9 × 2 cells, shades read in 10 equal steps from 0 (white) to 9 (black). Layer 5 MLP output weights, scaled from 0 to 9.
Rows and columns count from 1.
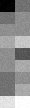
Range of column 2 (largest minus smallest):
6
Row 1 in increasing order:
5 9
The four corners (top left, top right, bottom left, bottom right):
9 5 1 0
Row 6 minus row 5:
0 -3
